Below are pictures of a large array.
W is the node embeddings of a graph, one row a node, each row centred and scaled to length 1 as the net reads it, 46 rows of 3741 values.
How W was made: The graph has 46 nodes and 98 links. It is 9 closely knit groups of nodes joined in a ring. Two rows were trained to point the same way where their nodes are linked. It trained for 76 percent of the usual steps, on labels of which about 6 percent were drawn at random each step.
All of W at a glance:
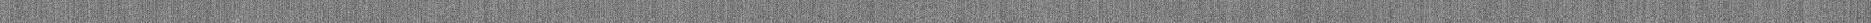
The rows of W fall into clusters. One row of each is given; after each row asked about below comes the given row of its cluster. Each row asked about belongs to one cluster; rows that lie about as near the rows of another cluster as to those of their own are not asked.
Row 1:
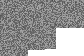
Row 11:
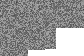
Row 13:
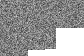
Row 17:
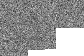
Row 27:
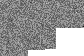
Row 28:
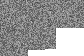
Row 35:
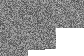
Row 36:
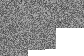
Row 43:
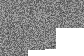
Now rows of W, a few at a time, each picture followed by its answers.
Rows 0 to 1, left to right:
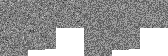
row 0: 36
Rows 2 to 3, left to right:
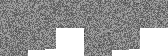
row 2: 11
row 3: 36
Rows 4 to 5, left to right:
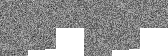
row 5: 27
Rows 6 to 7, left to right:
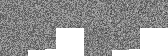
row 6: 1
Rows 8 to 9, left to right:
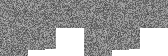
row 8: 11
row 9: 27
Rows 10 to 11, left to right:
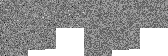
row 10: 36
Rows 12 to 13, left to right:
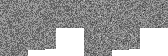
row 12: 11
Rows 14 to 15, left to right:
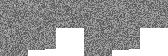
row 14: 11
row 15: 1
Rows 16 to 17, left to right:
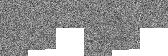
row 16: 1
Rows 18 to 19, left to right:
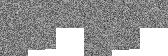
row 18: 1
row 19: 35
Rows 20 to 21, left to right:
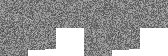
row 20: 43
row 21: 27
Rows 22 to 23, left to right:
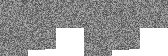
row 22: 13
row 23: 35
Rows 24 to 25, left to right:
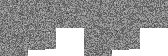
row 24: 43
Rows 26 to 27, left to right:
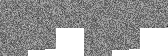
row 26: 35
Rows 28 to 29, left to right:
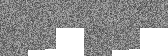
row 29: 11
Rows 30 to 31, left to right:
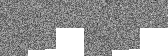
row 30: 1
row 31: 13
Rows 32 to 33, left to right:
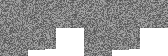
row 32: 13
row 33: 13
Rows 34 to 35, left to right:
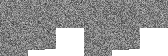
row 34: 35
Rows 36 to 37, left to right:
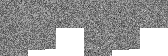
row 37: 35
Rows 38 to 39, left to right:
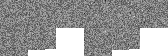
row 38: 28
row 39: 36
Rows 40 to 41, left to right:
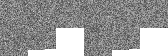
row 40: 17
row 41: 28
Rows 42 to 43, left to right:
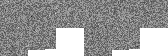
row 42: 28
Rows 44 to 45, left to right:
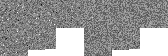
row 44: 36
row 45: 43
